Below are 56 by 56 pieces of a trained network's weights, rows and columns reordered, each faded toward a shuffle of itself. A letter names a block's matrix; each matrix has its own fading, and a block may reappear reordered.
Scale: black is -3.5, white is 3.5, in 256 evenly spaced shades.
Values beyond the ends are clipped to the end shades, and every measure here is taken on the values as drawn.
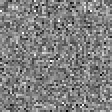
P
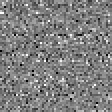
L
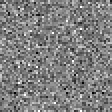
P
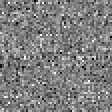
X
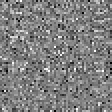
L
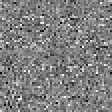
X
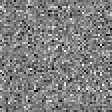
L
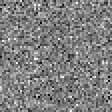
P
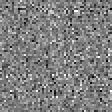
L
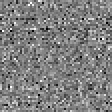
X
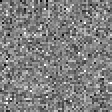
P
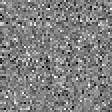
L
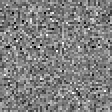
P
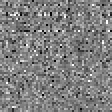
L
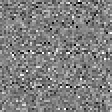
L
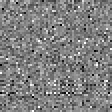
L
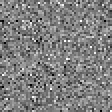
P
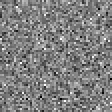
P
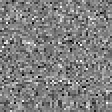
X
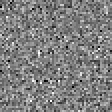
P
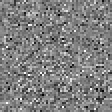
L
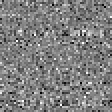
L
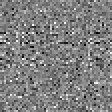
L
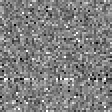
X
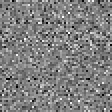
X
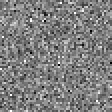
P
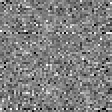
L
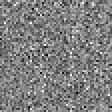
P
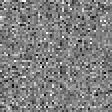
L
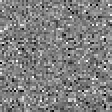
L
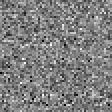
P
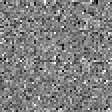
L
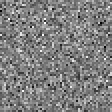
P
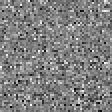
X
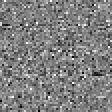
X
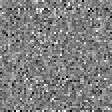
L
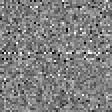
X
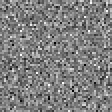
P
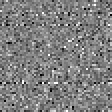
L
